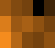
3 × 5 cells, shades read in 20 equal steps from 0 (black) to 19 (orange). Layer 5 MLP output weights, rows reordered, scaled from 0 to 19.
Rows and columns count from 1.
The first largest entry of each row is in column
1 1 1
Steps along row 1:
down down down up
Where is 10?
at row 1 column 2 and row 3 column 3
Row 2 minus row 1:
5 2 4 11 4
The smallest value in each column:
12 10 9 0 5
